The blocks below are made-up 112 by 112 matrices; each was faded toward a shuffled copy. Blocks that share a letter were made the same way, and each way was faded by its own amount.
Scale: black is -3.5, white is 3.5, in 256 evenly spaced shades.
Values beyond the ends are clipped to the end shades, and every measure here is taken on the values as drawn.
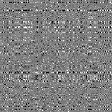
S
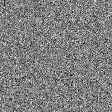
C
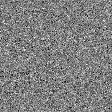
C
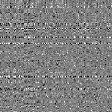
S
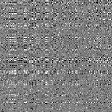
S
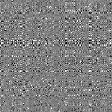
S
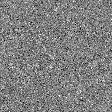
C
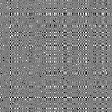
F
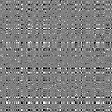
F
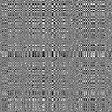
F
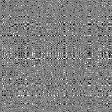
S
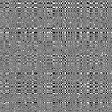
F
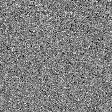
C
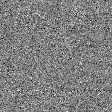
C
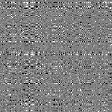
S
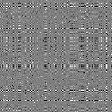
F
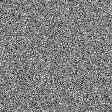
C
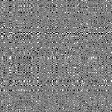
S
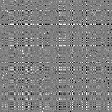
F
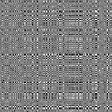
F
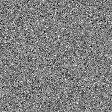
C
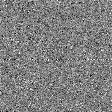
C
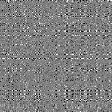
S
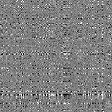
S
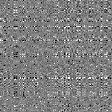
S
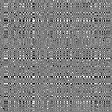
F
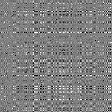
F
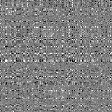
S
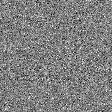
C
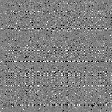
S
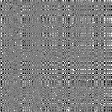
F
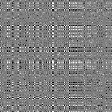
F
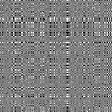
F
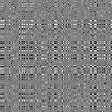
F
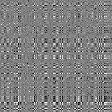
F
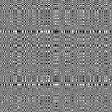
F
